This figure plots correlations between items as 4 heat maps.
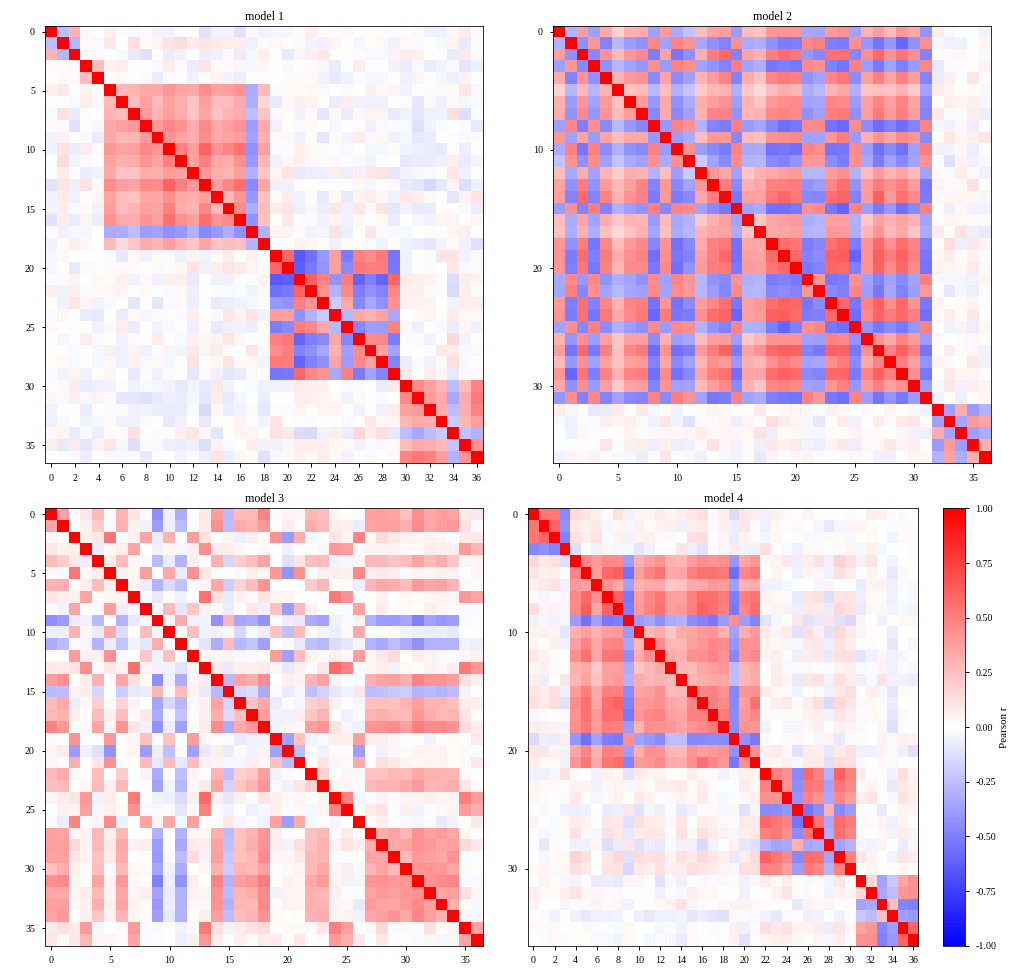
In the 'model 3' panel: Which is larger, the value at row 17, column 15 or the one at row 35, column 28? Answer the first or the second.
the second
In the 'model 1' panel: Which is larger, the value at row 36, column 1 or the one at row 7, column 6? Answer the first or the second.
the second
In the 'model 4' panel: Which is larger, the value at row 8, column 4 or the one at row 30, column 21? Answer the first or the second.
the first
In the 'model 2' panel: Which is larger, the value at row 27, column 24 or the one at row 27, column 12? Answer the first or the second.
the first
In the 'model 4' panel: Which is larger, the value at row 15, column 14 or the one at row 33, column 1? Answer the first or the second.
the first
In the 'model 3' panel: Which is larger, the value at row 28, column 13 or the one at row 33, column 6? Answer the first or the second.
the second
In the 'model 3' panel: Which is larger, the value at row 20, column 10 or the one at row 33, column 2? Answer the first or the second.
the second
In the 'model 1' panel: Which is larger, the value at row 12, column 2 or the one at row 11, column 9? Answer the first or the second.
the second
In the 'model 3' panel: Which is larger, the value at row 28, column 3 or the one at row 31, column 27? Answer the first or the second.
the second
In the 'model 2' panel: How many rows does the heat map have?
37
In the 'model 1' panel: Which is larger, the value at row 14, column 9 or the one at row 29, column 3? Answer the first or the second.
the first
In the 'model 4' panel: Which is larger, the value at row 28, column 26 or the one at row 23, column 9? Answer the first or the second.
the second
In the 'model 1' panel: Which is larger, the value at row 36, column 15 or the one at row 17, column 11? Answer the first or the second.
the first
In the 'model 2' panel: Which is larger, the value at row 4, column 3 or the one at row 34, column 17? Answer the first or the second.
the second
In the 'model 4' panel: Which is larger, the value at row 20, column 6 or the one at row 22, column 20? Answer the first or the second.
the first
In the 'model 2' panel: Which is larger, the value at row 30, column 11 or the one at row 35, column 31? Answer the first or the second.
the second
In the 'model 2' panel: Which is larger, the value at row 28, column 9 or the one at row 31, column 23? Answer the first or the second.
the first
